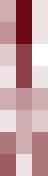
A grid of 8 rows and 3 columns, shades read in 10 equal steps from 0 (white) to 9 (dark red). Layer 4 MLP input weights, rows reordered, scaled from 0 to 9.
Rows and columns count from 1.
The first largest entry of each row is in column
2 2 2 2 2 2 1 1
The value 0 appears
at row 3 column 3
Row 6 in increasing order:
1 2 3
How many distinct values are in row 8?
3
